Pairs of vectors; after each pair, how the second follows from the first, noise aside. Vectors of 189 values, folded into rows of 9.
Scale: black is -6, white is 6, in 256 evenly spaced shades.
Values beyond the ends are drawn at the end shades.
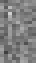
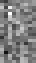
scaled up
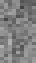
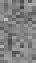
sign-scrambled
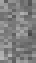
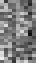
scaled up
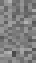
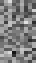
scaled up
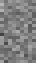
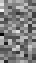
scaled up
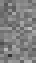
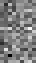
scaled up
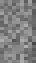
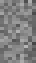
copied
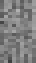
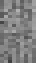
copied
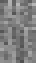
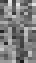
scaled up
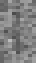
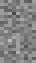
sign-scrambled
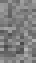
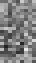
scaled up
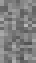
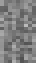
copied
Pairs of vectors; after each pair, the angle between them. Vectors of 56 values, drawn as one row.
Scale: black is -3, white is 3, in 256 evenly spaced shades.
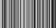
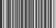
nearly opposite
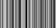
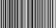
partly opposed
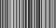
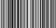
nearly opposite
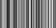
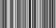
nearly opposite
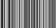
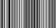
nearly parallel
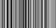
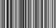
nearly parallel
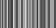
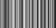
partly aligned
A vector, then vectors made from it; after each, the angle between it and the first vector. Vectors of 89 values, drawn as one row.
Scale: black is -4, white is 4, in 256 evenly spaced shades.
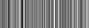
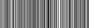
orthogonal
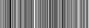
orthogonal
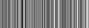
nearly parallel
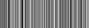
nearly parallel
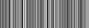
partly aligned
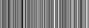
nearly parallel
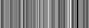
partly opposed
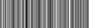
orthogonal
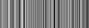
nearly opposite
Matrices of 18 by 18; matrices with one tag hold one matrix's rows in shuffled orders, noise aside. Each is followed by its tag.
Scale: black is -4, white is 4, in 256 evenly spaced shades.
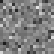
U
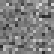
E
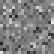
U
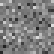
U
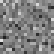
U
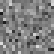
U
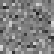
U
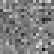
E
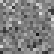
U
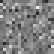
U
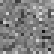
E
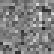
E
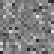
U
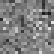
E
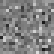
E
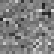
E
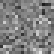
E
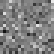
U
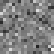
U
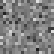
U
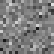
U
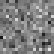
E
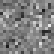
E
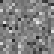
U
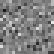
U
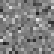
U
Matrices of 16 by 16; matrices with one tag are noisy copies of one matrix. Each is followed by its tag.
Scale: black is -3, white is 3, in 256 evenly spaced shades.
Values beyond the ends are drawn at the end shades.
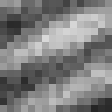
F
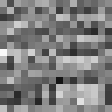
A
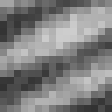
F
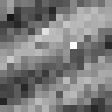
F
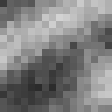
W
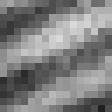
F
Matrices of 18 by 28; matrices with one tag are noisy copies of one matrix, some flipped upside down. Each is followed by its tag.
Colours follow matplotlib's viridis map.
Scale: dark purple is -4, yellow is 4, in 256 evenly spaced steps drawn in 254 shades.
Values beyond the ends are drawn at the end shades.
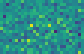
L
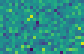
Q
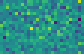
L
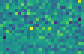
L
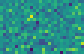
Q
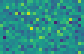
L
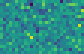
Q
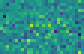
L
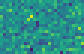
Q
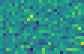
Q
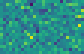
Q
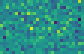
L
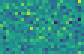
L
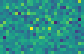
L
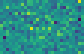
L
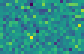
Q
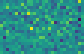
L
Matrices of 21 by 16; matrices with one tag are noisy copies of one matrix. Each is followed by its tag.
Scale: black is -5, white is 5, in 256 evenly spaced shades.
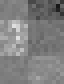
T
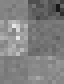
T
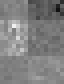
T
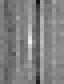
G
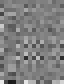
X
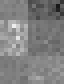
T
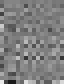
X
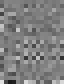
X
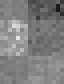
T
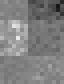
T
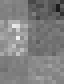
T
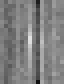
G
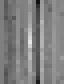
G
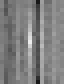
G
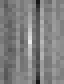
G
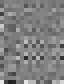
X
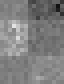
T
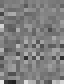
X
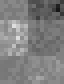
T
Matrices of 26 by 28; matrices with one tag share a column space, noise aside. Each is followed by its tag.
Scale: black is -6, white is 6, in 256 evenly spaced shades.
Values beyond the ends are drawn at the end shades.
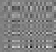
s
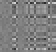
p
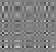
s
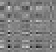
s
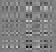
s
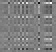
p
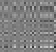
s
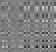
s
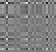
p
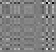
p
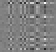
p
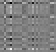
p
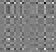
p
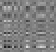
s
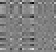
p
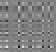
s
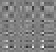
s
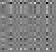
p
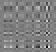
s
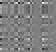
p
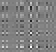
s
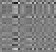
p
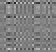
p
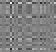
p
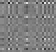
p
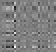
s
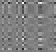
p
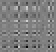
s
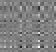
s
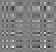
s
